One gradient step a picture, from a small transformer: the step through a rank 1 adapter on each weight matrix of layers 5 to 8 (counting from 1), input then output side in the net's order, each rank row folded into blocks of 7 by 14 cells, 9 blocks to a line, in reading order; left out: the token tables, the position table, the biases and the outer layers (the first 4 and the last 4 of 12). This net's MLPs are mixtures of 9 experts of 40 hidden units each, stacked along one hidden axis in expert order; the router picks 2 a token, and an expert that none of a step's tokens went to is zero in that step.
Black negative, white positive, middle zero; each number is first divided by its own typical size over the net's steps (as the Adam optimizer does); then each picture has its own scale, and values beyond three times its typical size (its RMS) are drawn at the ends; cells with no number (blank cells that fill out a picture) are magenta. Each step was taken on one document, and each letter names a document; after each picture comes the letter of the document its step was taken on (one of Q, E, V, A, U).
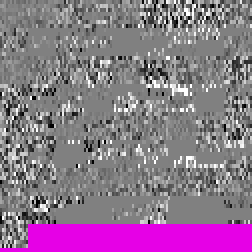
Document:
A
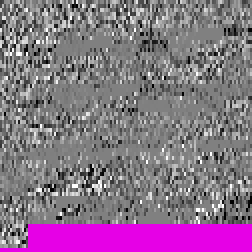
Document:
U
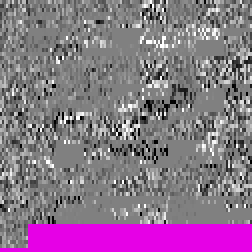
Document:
A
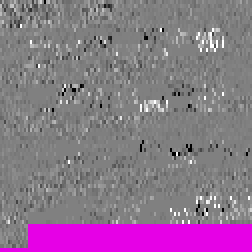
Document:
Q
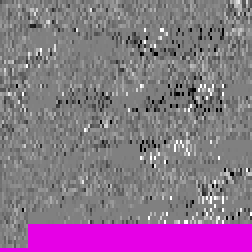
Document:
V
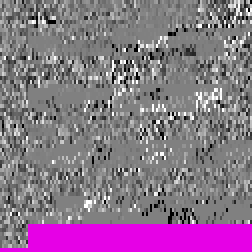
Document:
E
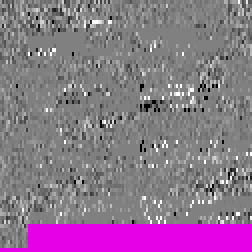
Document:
V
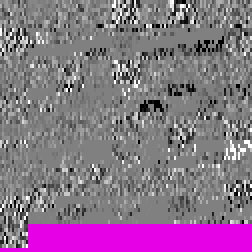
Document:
U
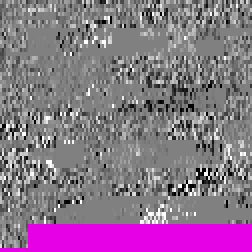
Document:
A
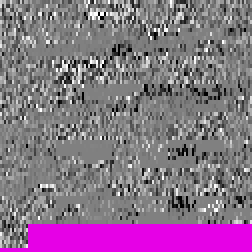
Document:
U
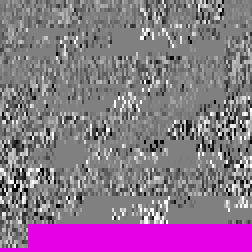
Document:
A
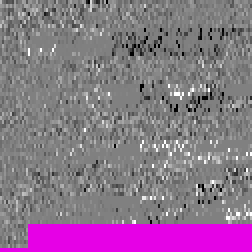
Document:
V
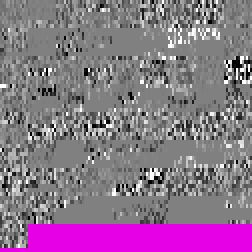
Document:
A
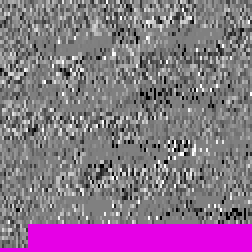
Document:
U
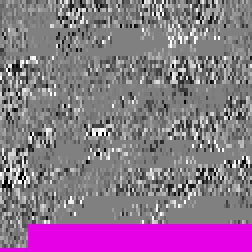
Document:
A
